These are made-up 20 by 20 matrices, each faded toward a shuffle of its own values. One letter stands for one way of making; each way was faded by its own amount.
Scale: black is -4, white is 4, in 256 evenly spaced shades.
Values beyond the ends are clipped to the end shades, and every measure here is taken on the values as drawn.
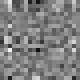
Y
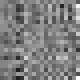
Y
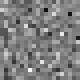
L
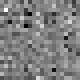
L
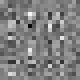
Y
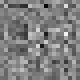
Y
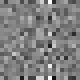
Y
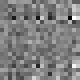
Y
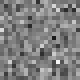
L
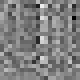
Y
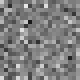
L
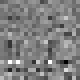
Y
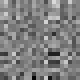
Y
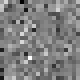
L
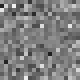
L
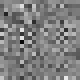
Y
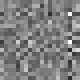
Y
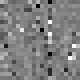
L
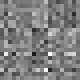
Y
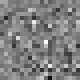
L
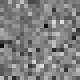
L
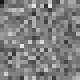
L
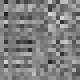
Y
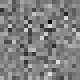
L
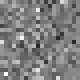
L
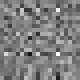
Y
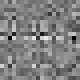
Y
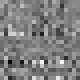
Y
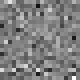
L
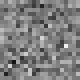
L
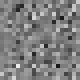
L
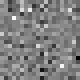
L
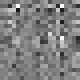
Y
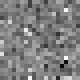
L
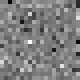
L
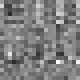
Y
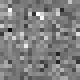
L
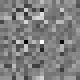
Y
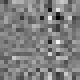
Y
